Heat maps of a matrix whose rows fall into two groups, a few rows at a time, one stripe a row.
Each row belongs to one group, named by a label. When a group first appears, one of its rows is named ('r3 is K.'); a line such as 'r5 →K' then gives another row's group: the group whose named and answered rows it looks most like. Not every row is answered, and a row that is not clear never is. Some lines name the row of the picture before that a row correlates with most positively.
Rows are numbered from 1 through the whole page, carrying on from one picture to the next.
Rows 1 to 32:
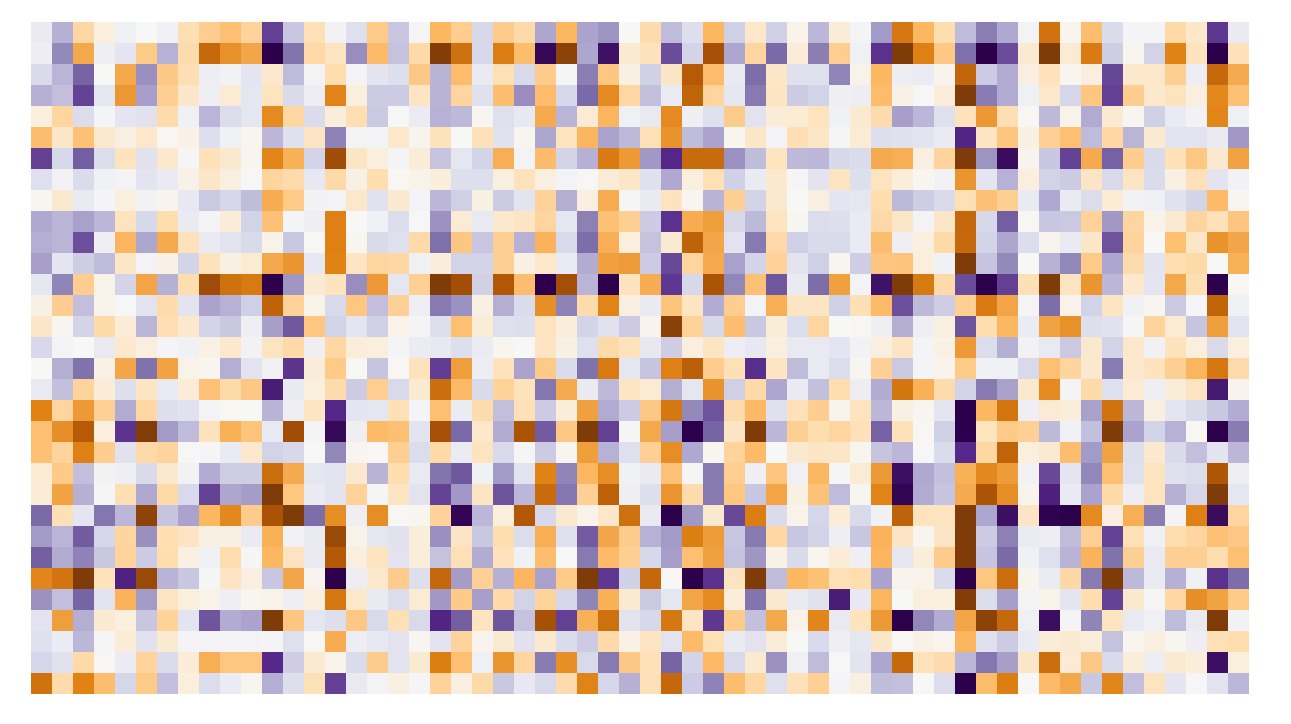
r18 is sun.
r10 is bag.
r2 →sun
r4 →bag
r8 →bag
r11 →bag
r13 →sun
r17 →bag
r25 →bag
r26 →bag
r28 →bag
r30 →bag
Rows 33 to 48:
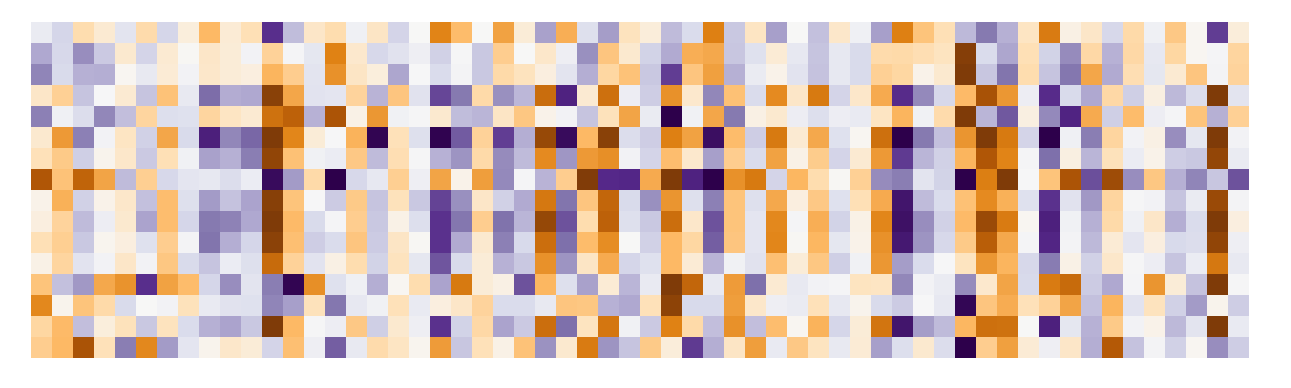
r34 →bag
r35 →bag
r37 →bag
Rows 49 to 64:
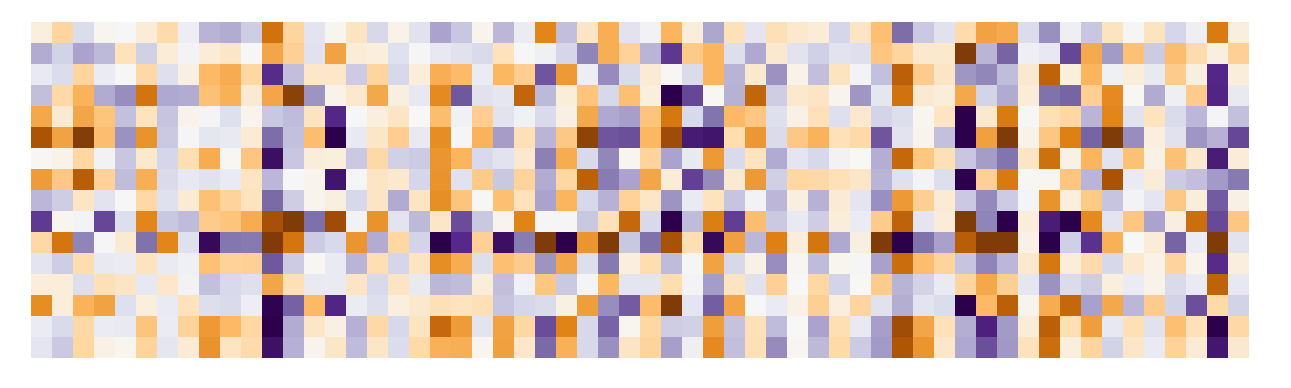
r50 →bag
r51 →sun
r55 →sun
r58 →bag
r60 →sun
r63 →sun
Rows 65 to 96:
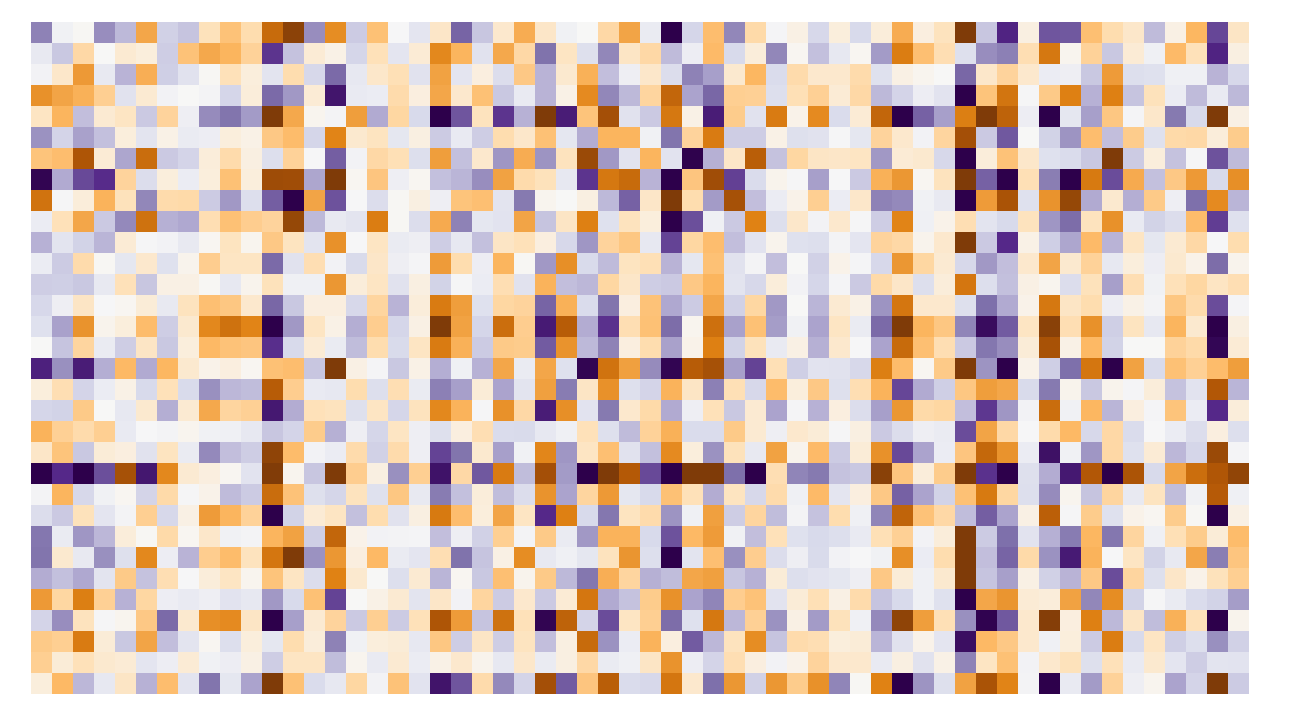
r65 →bag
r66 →sun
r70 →bag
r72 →bag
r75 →bag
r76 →sun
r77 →bag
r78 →sun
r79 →sun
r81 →bag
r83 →sun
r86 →bag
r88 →sun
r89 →bag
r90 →bag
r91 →bag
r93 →sun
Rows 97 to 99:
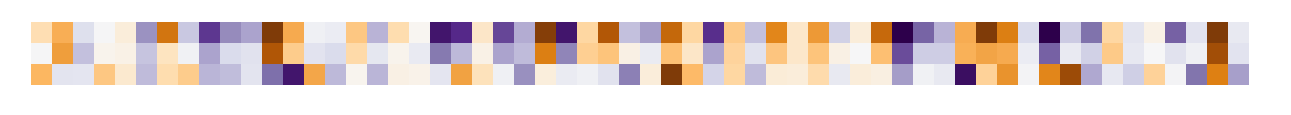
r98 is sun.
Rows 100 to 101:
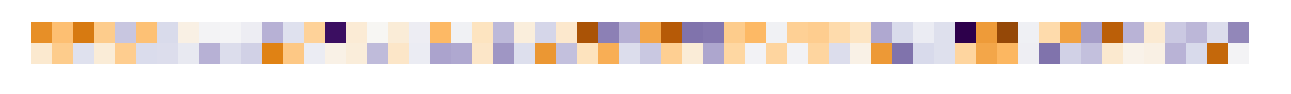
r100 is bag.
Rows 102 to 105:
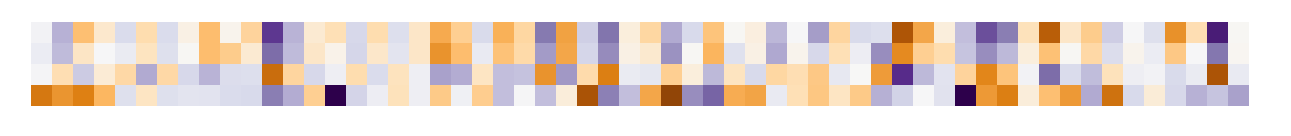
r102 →sun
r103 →sun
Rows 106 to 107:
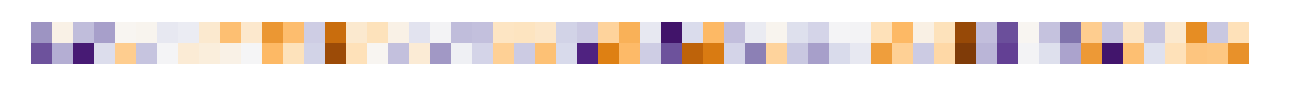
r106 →bag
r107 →bag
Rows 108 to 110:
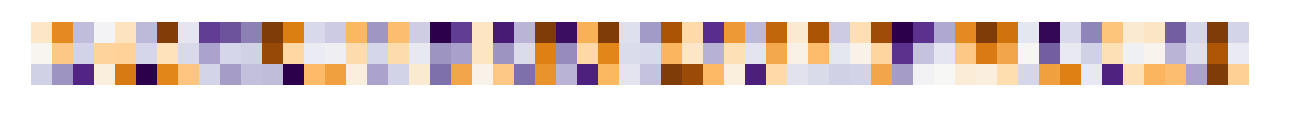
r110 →bag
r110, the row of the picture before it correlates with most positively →107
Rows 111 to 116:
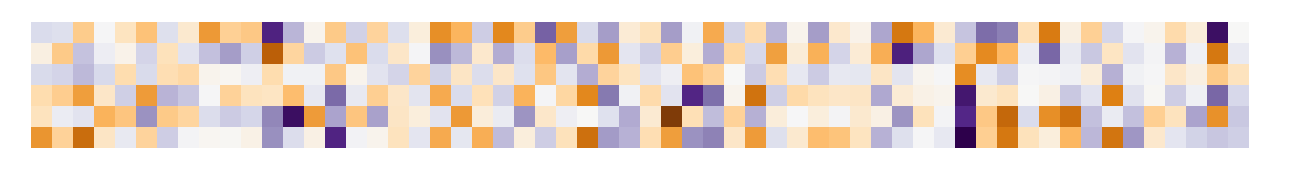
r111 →sun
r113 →bag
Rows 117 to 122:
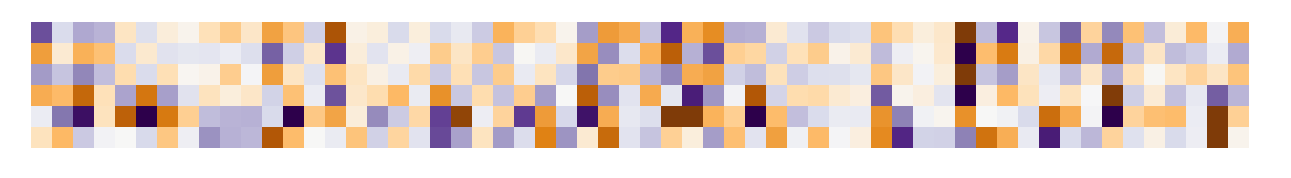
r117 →bag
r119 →bag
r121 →bag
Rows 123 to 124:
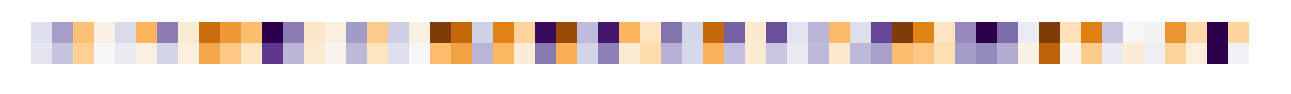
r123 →sun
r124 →sun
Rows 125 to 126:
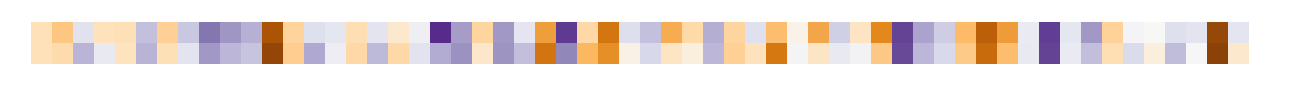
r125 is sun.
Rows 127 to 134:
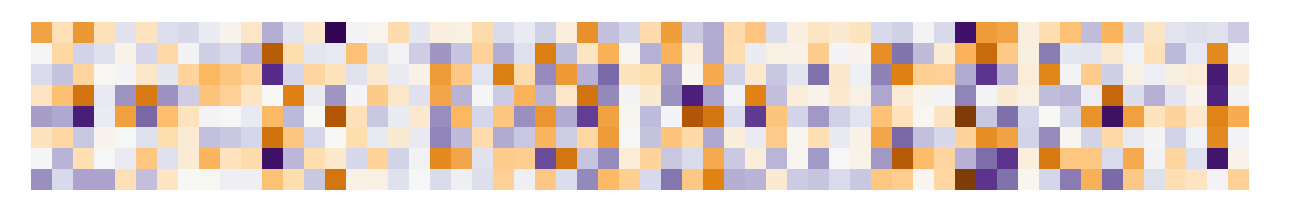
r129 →sun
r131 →bag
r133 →sun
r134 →bag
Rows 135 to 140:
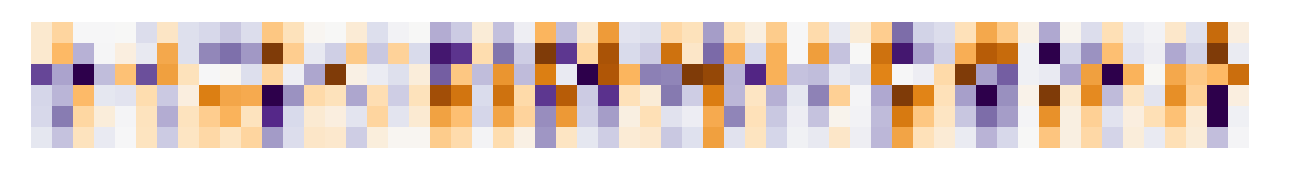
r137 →bag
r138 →sun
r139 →sun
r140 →sun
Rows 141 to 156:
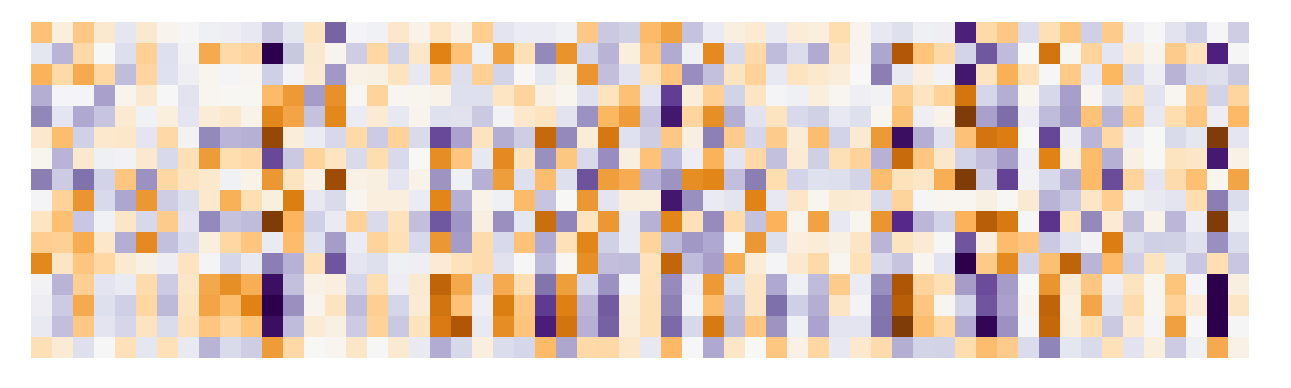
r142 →sun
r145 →bag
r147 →sun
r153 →sun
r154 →sun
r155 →sun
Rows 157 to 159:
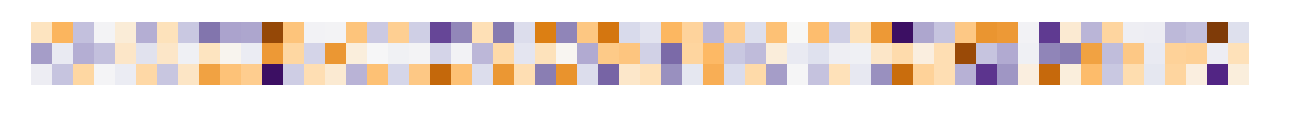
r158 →bag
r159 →sun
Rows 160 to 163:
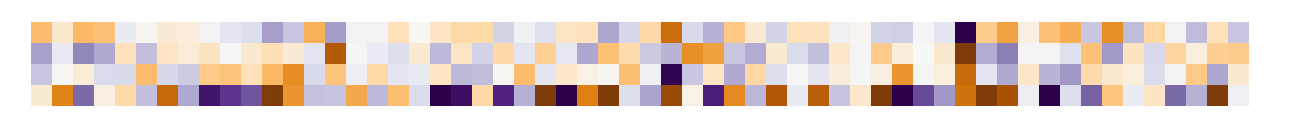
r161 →bag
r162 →bag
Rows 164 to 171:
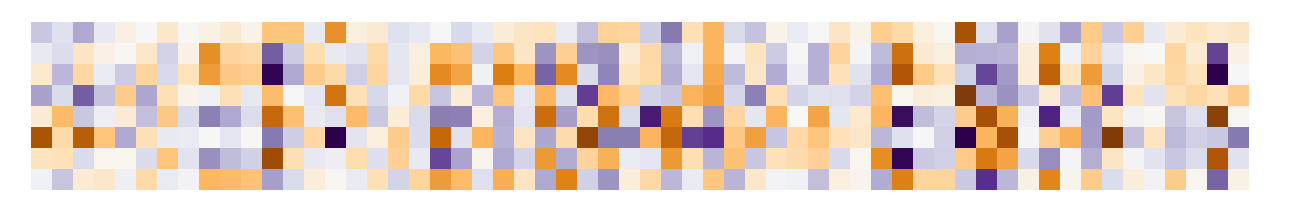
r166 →sun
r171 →sun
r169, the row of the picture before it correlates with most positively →160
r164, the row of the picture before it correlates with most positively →161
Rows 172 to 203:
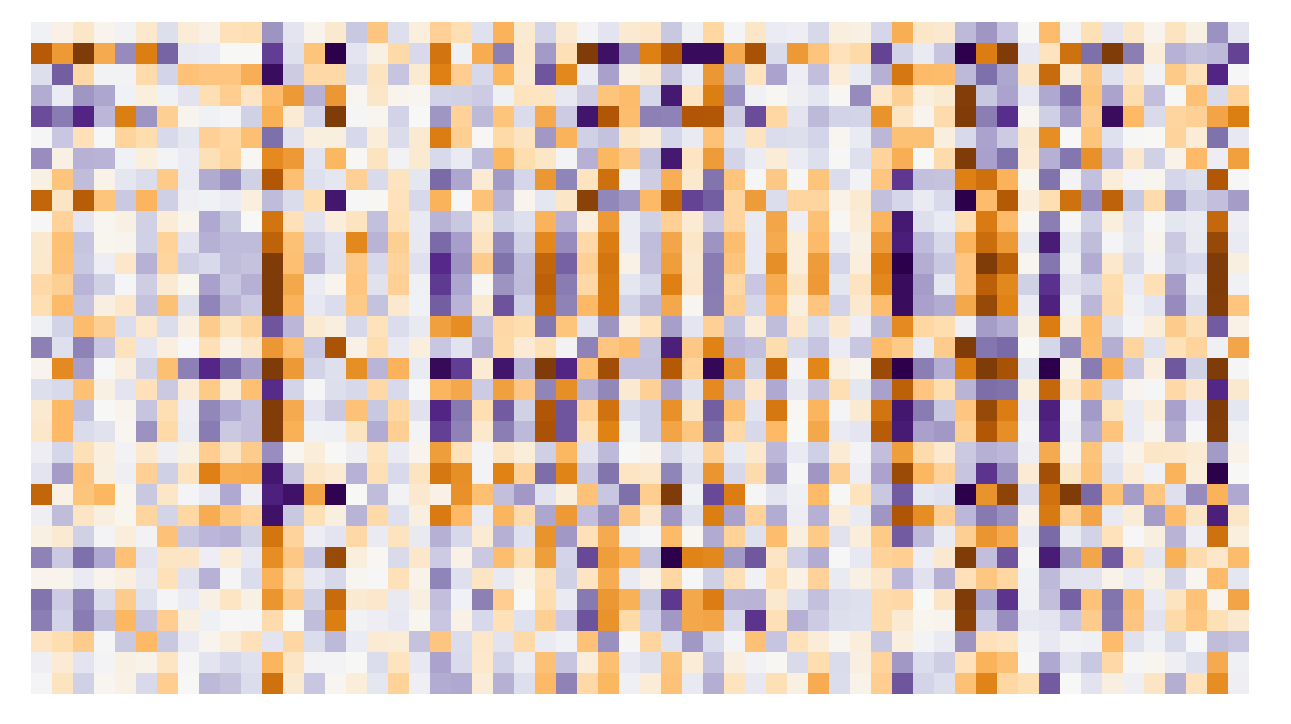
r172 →sun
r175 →bag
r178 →bag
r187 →bag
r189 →sun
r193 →sun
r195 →sun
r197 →bag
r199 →bag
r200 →bag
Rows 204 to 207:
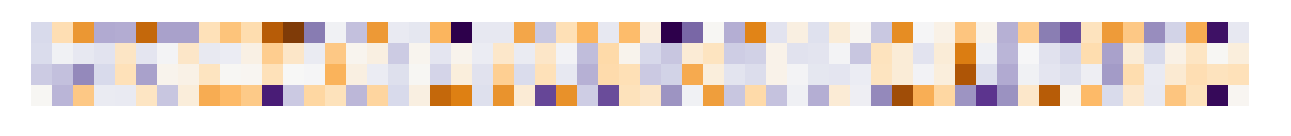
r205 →bag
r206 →bag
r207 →sun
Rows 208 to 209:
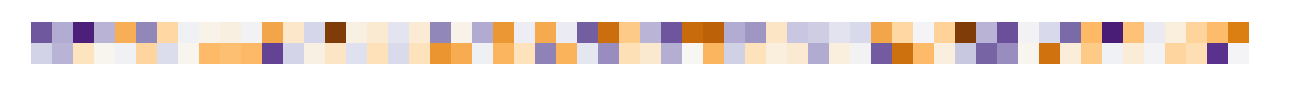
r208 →bag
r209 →sun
